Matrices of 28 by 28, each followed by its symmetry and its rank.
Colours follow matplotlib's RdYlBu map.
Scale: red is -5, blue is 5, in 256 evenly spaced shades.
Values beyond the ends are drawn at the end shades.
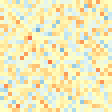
antisymmetric, full rank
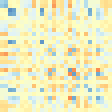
symmetric, rank three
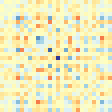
symmetric, rank three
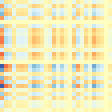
neither, rank one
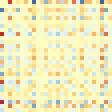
antisymmetric, rank two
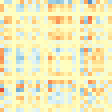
antisymmetric, rank two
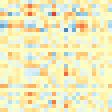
neither, rank three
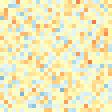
antisymmetric, full rank
